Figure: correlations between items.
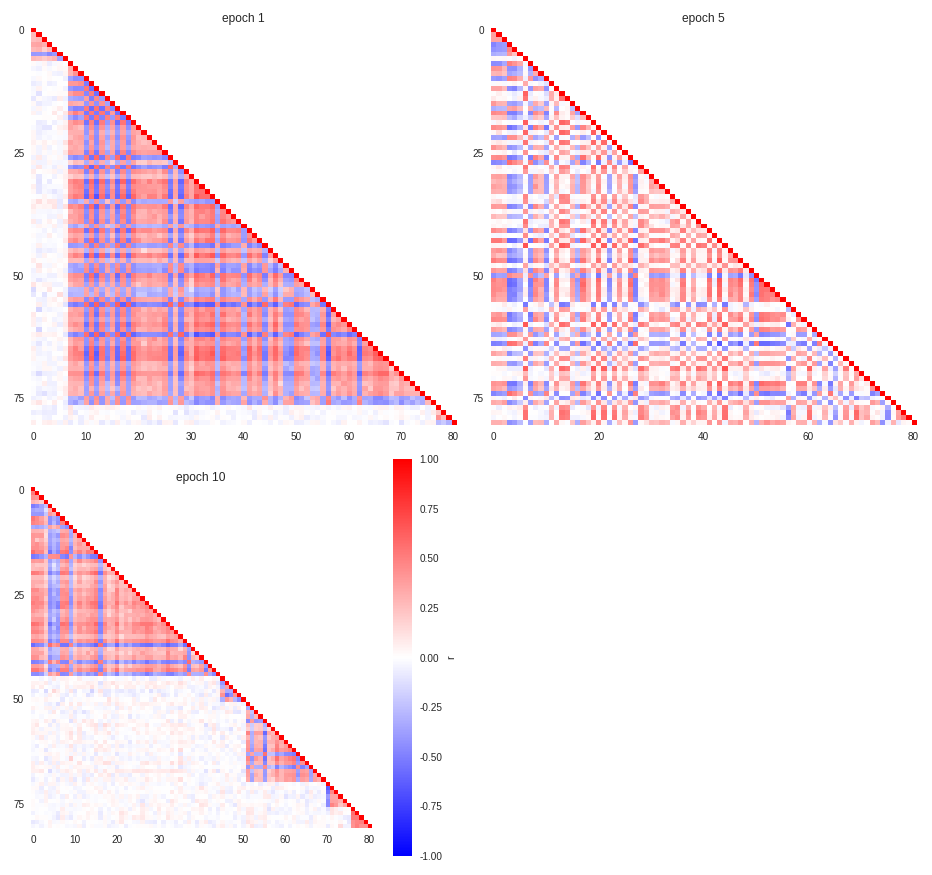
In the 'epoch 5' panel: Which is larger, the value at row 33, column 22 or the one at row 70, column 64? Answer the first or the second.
the second
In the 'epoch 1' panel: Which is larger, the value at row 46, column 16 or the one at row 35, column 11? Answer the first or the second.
the second
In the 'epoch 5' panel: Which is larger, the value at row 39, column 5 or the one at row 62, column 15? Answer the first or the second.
the first
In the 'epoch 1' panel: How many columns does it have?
81
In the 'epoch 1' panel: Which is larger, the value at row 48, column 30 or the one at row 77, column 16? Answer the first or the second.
the second
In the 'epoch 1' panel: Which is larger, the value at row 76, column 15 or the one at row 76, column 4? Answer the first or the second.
the second
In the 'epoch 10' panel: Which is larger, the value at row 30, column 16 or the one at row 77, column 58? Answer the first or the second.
the second
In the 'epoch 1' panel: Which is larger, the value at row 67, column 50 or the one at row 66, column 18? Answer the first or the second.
the first
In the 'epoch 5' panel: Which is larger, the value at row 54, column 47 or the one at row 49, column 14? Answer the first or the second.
the first
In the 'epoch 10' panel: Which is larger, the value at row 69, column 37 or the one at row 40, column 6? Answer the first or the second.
the first
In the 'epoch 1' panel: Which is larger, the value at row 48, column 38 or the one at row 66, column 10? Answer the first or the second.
the first
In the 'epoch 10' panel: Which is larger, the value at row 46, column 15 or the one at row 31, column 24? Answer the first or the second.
the second
